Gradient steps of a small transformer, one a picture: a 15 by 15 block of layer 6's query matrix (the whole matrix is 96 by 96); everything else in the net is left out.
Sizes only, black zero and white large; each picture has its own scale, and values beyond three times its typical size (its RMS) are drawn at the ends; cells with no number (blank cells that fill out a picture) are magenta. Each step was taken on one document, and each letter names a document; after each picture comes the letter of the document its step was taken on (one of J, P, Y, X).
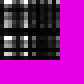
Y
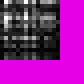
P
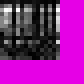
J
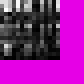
J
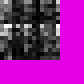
J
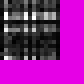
P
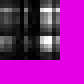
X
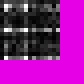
P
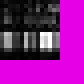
X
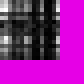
J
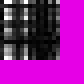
Y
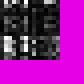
Y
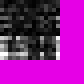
J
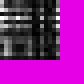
J
